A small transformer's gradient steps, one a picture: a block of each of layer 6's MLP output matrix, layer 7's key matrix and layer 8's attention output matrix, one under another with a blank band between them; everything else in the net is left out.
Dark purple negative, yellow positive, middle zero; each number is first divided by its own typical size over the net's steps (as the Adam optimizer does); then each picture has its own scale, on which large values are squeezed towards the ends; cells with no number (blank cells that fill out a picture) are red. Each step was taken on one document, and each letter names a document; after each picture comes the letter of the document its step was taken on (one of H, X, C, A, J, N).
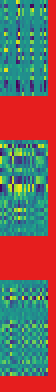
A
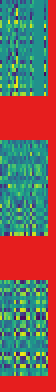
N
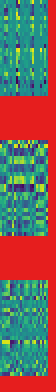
A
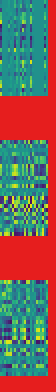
N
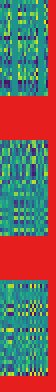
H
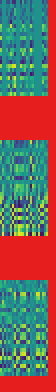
N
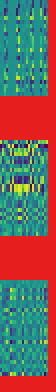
A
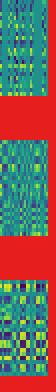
N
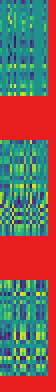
N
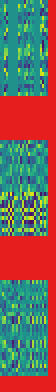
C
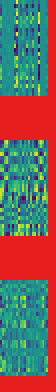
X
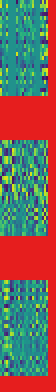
C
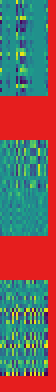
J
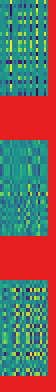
H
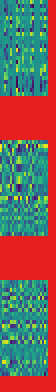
A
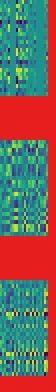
J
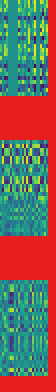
C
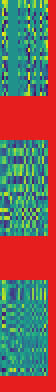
C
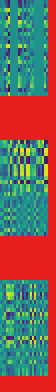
H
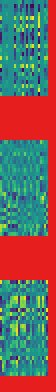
X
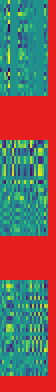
J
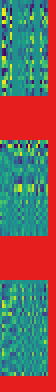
A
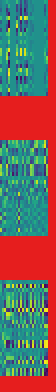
J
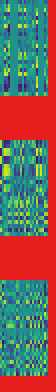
H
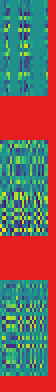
H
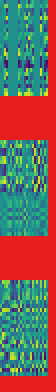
C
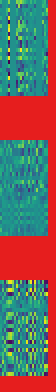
J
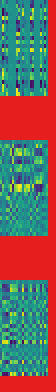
A
